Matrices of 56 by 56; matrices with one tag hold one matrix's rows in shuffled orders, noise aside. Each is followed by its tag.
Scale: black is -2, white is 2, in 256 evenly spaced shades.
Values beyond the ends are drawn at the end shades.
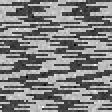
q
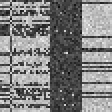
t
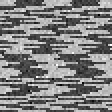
q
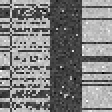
t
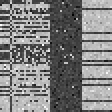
t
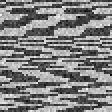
q
